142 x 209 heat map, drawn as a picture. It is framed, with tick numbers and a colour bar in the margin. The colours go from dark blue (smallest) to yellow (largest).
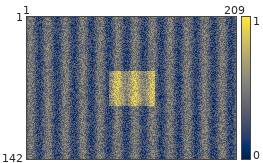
Odd patch: higher, in the centre. Ninth with the highest average: centre. Stripes: upright, repeating 12 times.
